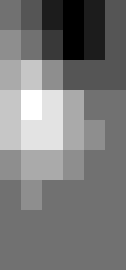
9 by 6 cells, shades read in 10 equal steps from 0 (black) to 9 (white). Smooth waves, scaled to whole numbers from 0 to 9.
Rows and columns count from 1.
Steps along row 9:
same same same same same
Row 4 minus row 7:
3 4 4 2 0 0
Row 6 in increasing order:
4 4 5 5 6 6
